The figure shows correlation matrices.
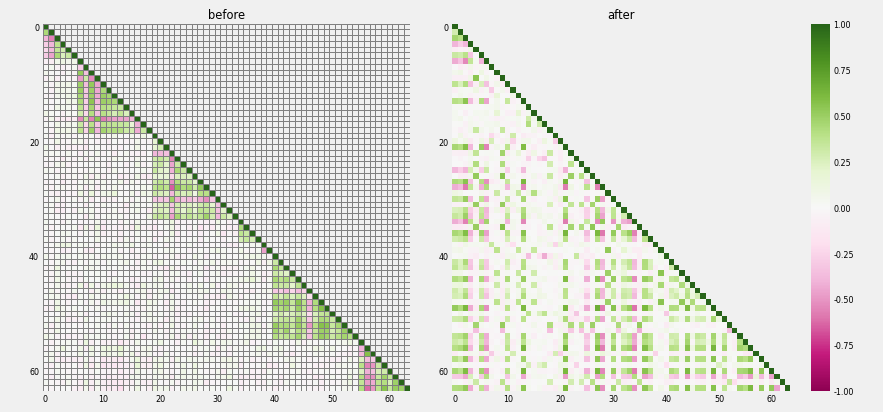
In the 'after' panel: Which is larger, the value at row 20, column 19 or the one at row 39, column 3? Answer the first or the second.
the second
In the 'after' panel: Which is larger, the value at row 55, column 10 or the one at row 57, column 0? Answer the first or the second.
the first
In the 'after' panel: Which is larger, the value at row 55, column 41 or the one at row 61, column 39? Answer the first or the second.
the first
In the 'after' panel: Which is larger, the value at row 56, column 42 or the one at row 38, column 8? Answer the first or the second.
the first
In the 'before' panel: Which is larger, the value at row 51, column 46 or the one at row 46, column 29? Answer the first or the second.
the second
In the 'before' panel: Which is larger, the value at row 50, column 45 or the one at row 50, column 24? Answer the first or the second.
the first
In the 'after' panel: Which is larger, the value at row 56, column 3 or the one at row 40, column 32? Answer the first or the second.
the second
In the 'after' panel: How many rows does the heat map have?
64
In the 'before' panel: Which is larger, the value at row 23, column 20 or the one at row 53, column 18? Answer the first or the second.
the first
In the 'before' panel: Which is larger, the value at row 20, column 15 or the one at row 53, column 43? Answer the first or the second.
the second
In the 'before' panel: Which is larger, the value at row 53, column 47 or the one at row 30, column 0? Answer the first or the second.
the first
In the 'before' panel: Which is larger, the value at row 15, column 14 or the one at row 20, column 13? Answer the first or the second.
the first
